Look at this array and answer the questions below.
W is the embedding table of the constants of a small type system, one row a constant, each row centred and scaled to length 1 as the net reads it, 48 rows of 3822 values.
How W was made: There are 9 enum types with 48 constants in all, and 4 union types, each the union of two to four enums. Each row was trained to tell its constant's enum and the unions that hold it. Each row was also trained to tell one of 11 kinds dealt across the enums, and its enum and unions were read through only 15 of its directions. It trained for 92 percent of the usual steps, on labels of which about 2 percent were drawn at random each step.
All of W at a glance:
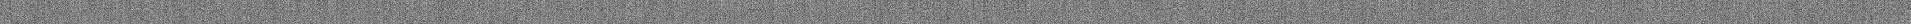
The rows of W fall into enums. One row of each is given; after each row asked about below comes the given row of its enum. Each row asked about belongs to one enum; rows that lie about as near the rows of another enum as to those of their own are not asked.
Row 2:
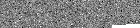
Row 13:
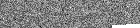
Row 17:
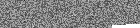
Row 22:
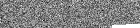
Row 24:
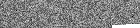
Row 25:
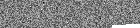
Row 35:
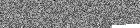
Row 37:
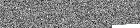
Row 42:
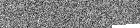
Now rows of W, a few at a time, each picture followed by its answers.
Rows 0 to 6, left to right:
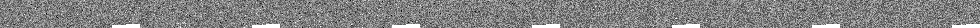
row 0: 25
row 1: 22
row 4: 24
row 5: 17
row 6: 17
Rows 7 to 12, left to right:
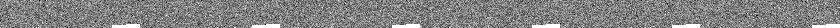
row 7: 17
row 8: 22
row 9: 25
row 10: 22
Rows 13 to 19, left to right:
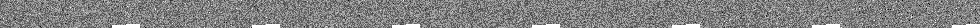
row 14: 35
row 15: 25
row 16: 17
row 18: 2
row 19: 2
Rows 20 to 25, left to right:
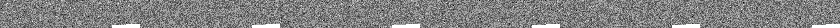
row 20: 35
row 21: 13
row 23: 13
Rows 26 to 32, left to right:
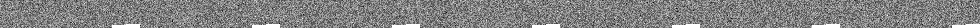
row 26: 35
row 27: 25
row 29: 25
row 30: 24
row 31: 35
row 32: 37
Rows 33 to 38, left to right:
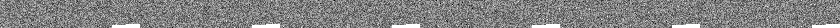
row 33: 37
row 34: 22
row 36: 17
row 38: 35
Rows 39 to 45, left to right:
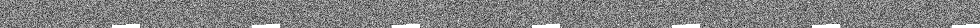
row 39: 17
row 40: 35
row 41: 13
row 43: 13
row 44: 37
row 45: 22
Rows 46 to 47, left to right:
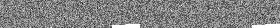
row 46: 37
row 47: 13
